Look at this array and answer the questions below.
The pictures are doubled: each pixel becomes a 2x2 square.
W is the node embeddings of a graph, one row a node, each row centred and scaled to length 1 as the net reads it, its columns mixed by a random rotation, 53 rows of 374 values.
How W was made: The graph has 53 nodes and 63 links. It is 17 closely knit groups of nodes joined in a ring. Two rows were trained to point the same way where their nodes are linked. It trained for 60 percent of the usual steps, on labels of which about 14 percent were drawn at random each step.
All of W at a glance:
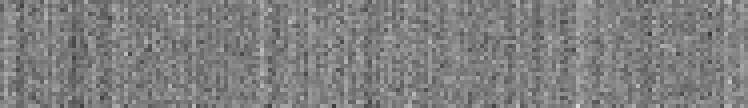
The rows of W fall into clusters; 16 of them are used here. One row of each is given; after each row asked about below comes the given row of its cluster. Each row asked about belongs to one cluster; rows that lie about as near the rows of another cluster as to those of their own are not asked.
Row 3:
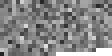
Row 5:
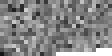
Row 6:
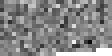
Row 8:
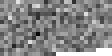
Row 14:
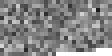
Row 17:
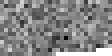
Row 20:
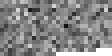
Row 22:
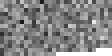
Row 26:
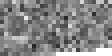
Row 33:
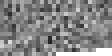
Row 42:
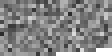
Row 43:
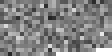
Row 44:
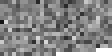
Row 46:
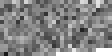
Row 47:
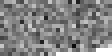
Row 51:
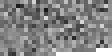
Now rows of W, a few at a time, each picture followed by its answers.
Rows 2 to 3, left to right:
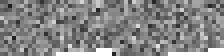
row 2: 46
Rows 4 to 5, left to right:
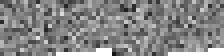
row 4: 44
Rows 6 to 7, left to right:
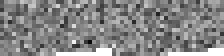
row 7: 17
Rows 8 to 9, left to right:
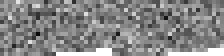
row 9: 43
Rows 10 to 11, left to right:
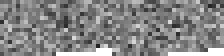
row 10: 44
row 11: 3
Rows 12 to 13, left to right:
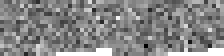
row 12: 20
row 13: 26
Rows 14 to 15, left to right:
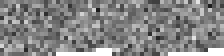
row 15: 3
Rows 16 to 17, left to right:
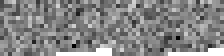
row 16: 6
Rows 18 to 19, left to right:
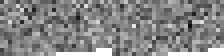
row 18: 22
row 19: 47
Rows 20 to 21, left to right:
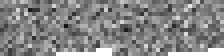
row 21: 42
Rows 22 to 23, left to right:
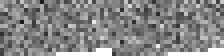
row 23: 22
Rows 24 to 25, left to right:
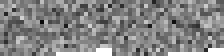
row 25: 46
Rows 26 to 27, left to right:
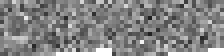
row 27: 8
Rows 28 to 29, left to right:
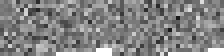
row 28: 20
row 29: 33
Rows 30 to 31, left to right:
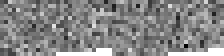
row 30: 14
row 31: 6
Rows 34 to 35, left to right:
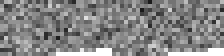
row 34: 43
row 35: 20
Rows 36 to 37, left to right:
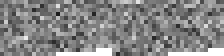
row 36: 26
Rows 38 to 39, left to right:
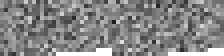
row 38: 51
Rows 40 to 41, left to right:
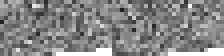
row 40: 8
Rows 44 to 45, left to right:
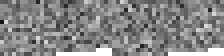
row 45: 14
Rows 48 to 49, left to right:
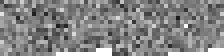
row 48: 17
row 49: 5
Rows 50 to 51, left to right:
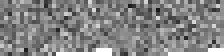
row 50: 33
